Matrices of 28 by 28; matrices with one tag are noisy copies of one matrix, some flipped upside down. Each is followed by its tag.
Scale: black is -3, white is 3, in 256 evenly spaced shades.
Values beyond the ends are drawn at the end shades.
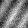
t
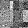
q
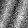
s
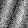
s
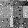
q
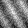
t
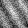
t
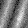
s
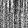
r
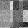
q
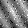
t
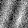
s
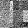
q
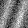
s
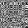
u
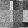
q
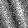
s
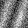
s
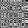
u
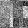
q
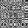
u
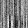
r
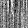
r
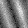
s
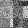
q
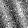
s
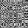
u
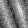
s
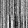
r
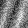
s
